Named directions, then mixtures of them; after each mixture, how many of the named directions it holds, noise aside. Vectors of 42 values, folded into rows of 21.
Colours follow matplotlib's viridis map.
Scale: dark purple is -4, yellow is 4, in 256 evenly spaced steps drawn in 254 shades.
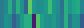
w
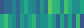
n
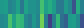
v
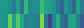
one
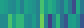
one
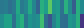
three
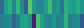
one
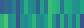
one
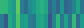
two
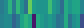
one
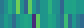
one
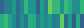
one
